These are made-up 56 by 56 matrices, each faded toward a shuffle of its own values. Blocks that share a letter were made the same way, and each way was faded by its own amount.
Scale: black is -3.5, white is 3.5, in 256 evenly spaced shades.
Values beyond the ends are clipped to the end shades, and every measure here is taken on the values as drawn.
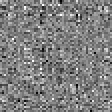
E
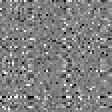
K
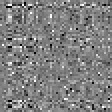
K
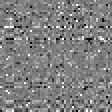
K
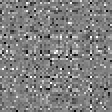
K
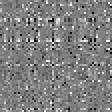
K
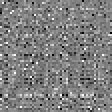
K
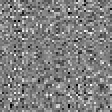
E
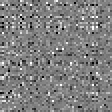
K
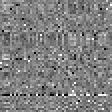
K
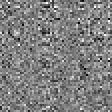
E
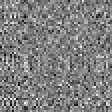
E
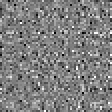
E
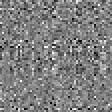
E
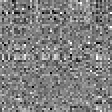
E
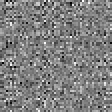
E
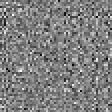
E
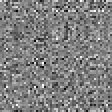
E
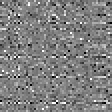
K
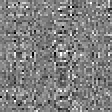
E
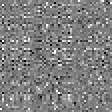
K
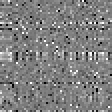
K
